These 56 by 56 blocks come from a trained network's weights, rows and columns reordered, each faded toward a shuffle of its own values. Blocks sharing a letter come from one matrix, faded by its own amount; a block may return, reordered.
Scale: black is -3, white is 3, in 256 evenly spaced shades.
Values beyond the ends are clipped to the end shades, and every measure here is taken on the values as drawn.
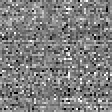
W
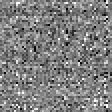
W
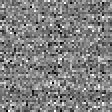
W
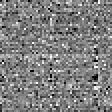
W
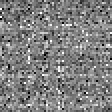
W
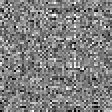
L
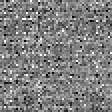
W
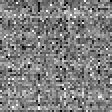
W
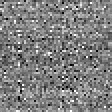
W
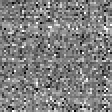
W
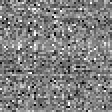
W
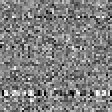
L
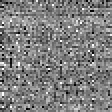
W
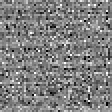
W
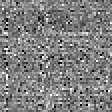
W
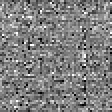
W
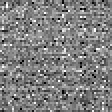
W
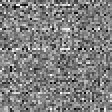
L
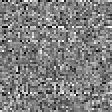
L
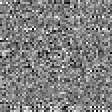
L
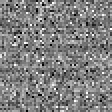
W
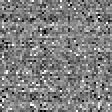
W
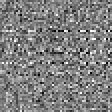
L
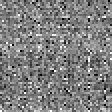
W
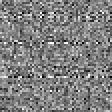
L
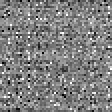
W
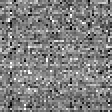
W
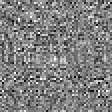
L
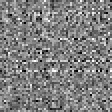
L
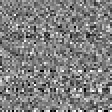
L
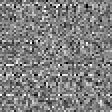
L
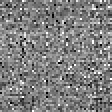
W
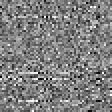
L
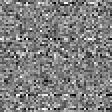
L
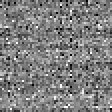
W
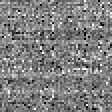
W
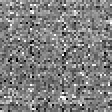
W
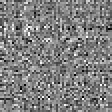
L
